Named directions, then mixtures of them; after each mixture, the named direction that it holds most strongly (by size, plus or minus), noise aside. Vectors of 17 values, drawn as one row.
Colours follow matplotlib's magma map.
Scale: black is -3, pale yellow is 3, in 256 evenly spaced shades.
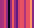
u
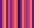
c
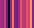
u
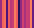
c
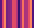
c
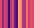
u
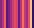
c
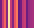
u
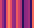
u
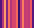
c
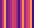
c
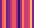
c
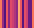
c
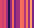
u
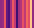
u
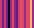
u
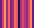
c
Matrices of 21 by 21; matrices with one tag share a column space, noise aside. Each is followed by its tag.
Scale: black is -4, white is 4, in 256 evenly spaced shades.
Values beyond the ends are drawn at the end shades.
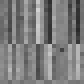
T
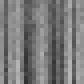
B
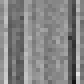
B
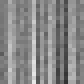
B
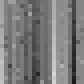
B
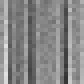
B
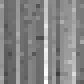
B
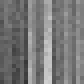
B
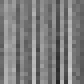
B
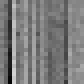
B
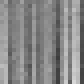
B
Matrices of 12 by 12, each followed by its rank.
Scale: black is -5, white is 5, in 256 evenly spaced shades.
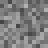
full rank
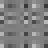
one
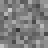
full rank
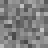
full rank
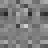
two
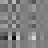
one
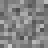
full rank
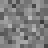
full rank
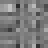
two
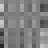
one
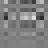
one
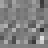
two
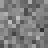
full rank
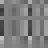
one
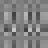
one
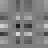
one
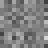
two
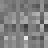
two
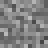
full rank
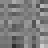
two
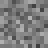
full rank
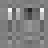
one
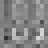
two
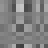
one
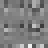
two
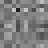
two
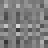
two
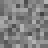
full rank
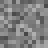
full rank
